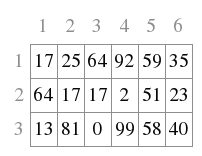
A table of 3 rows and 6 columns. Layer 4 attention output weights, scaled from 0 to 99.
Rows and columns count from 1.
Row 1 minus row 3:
4 -56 64 -7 1 -5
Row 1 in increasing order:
17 25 35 59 64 92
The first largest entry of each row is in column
4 1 4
